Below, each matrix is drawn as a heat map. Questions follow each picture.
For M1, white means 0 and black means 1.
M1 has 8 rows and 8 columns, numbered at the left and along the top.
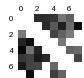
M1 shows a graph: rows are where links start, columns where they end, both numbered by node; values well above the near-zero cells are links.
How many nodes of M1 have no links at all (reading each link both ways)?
0
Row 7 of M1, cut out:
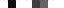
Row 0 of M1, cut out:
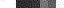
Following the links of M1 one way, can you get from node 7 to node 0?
yes
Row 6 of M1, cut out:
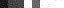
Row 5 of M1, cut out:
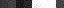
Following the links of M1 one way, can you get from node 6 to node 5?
yes
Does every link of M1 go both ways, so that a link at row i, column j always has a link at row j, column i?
yes
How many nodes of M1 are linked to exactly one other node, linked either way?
0
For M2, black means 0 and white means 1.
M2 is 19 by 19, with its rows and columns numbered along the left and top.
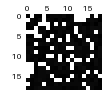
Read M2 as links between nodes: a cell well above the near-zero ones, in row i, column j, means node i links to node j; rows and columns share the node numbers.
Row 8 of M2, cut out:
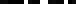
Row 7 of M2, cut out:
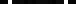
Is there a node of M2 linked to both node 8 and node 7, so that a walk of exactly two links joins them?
yes
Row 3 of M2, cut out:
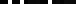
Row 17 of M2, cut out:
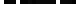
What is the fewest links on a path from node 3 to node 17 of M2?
3
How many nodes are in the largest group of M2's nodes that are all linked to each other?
4
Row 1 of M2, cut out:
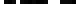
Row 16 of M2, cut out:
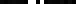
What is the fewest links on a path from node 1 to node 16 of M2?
4
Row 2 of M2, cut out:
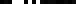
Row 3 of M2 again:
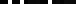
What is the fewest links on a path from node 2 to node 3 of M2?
1
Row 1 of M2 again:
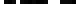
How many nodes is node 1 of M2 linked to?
5
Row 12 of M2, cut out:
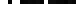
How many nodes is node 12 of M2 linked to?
5
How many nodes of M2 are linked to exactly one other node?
2
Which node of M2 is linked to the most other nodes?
node 0
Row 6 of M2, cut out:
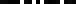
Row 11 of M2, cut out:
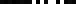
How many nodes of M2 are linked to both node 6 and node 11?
3
